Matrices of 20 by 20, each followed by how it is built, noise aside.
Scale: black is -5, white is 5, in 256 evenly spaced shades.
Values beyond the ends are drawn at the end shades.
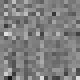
low rank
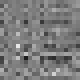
low rank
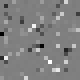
sparse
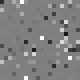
sparse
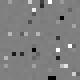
sparse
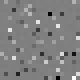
sparse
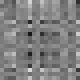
low rank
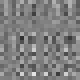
low rank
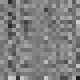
low rank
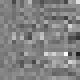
low rank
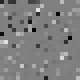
sparse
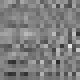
low rank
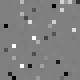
sparse
